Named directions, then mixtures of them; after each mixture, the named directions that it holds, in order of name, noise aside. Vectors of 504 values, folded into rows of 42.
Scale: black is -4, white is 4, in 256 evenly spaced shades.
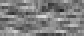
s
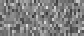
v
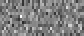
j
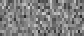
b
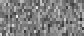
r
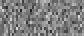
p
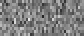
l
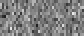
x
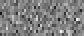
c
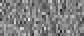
b, l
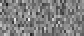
l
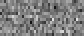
c, l, s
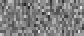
b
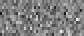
c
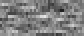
s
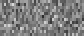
l, p, v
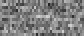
j, p, s
